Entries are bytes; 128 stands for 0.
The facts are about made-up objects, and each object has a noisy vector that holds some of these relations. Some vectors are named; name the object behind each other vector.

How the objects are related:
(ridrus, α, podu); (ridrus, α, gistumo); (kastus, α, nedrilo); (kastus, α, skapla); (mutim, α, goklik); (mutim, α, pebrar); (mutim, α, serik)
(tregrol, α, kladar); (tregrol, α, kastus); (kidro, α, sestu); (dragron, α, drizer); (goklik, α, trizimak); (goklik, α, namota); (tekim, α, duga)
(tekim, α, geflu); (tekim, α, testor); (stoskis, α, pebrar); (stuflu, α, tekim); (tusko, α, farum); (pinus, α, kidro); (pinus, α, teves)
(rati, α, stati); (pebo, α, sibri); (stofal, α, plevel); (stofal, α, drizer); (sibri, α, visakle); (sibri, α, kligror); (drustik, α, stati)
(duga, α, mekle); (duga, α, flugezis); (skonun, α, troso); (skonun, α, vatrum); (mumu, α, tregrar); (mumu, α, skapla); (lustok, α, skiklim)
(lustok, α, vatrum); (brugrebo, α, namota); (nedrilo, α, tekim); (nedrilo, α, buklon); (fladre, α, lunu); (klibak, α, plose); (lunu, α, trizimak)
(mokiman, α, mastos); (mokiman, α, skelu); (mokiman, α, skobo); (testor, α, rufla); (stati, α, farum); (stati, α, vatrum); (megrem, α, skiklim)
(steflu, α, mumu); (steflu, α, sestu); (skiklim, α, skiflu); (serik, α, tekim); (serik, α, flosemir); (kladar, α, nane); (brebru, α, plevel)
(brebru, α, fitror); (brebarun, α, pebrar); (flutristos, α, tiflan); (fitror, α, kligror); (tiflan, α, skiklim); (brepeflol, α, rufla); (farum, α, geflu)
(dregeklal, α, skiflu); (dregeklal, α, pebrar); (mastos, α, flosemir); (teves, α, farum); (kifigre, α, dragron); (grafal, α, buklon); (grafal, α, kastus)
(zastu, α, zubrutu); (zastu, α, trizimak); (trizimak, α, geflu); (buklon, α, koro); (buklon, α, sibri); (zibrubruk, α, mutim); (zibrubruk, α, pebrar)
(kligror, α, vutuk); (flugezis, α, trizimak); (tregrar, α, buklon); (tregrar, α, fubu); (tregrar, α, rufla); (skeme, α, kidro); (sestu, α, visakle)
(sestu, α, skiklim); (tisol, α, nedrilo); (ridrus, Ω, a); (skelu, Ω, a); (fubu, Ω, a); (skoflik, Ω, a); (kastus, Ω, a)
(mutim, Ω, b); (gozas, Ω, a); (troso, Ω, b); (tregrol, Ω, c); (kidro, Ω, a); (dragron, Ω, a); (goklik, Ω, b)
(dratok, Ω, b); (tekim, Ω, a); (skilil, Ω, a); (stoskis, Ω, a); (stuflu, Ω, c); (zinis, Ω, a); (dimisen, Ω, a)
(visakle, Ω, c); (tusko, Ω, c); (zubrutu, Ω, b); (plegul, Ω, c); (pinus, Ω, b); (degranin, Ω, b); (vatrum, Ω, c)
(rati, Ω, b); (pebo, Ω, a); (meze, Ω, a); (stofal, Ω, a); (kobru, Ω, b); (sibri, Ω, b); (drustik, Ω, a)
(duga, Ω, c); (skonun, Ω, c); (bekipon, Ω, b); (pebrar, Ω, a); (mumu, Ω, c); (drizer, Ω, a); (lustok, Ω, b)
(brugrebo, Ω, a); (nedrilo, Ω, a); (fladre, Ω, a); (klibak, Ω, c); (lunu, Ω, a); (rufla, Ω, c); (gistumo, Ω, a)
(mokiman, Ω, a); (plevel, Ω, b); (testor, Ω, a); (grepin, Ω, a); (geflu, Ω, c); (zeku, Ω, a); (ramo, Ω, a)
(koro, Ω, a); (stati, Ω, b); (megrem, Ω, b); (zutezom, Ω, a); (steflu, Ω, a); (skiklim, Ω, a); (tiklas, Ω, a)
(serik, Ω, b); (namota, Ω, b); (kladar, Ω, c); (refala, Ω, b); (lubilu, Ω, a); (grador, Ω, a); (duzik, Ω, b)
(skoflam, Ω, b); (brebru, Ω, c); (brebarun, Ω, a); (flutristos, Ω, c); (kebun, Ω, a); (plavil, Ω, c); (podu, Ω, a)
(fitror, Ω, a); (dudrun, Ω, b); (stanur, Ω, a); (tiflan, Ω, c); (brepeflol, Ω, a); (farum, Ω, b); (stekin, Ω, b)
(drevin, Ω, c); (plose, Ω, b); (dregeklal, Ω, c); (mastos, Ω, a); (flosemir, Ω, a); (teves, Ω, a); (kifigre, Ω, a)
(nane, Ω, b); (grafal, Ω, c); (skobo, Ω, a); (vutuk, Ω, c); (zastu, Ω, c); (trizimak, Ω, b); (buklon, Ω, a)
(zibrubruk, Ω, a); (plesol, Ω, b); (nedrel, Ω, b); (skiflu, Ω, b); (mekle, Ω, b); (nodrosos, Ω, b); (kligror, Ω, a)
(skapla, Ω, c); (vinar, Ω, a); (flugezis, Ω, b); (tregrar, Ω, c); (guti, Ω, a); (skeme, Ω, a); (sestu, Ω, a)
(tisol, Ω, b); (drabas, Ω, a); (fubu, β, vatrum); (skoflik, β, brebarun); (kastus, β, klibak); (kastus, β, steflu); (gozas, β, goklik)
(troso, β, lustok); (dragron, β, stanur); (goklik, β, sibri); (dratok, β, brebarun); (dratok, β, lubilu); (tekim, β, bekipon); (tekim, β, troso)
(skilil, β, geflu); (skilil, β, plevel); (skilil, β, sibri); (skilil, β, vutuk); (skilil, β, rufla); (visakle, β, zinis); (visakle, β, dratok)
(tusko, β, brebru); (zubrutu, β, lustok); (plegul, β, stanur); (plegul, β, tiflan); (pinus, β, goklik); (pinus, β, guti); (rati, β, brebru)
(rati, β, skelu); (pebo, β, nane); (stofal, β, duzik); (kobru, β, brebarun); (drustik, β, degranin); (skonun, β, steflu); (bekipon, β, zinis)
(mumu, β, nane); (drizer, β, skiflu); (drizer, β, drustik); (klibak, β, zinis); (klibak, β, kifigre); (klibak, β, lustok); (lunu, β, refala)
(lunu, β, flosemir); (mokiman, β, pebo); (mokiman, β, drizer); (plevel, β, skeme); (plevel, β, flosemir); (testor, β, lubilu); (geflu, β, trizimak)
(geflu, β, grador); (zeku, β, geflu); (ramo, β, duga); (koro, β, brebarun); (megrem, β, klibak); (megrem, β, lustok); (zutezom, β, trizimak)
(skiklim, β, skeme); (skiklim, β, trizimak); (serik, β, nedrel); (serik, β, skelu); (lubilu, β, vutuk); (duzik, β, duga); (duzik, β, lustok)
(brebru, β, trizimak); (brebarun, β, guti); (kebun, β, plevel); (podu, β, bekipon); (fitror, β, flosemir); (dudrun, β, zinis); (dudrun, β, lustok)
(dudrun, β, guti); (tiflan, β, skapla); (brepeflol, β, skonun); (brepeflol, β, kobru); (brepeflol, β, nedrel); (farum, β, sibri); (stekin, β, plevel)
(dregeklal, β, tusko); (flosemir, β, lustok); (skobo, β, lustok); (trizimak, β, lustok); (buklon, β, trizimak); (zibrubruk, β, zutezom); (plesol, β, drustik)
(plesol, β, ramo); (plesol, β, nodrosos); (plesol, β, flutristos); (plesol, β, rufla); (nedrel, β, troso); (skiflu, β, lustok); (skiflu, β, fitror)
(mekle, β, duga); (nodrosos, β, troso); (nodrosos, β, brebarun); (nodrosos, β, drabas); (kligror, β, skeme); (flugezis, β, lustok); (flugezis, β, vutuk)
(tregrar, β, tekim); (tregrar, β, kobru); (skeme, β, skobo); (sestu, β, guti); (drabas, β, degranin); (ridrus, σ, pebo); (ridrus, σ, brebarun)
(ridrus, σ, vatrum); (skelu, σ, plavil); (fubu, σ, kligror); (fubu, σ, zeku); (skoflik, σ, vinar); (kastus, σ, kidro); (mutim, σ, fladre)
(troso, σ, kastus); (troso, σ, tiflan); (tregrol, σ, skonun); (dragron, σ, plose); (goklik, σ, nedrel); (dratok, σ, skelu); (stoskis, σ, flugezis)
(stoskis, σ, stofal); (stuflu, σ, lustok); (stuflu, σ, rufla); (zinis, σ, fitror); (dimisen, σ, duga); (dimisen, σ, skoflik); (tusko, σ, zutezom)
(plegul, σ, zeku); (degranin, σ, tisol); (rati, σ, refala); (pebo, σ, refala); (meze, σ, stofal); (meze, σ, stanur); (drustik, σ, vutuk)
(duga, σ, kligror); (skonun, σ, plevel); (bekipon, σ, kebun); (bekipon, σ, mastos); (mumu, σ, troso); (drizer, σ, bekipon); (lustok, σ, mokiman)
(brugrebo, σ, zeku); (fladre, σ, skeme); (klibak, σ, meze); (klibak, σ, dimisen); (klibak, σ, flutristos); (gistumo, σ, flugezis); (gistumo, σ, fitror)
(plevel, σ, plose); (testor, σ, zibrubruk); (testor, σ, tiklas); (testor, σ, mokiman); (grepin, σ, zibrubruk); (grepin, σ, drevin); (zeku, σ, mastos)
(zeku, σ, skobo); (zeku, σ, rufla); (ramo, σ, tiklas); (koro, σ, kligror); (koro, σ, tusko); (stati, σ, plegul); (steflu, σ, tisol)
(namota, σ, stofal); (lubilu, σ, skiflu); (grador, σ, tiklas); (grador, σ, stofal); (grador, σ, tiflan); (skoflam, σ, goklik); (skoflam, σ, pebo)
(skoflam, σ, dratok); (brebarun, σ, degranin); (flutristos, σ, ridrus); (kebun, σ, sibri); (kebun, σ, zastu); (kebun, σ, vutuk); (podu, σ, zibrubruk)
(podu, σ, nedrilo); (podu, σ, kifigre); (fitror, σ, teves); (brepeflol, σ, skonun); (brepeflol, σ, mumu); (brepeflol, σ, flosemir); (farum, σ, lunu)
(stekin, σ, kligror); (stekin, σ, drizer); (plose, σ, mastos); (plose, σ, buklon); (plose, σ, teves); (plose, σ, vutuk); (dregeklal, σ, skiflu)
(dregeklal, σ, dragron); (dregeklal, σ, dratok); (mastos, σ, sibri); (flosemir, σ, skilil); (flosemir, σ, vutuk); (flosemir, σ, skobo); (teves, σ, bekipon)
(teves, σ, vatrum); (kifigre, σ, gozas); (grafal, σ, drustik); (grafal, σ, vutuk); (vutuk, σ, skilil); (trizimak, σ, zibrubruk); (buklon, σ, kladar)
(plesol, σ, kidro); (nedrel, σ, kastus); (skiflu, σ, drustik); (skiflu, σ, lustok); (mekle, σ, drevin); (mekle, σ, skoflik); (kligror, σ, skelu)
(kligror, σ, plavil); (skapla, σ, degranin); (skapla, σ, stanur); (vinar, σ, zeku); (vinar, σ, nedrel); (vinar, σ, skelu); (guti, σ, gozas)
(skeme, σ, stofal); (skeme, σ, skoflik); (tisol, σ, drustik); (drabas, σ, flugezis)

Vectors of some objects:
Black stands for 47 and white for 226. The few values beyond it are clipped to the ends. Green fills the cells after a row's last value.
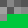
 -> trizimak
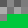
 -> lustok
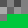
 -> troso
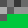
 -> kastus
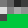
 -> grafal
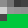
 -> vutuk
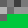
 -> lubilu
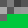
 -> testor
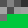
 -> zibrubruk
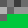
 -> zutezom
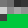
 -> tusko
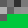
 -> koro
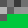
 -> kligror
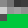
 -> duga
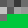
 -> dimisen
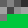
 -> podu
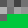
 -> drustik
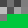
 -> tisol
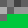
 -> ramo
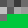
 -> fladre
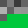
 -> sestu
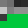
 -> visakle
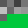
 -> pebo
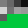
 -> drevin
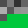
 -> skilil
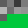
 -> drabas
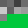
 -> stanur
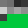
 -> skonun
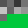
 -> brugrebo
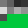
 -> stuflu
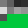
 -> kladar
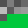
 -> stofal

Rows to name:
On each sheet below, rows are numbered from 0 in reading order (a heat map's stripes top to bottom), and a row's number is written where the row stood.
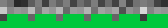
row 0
geflu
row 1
steflu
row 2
grador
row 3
skeme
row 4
dudrun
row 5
brebru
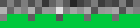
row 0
sibri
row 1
skiklim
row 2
skapla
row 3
mokiman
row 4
serik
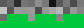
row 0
fubu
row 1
guti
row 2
nane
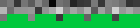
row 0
skelu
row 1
gozas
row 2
dregeklal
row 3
rati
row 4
flutristos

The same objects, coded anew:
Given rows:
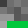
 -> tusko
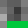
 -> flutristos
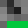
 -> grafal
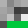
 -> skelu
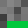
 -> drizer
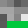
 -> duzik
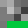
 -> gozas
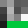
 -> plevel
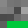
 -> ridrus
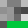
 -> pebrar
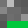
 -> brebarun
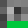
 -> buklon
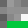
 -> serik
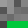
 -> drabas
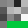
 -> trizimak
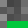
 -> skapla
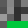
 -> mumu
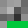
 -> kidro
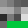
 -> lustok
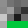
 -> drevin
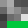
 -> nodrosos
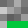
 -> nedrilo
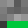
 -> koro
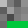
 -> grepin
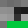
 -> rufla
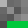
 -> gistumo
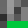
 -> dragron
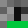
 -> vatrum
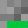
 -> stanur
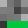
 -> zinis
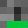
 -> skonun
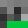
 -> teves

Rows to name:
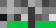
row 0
flugezis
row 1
plesol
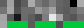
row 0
tiflan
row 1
mutim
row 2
klibak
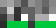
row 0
sibri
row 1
stekin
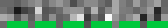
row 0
plegul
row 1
zutezom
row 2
mekle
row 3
tisol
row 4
guti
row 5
mastos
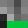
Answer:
flosemir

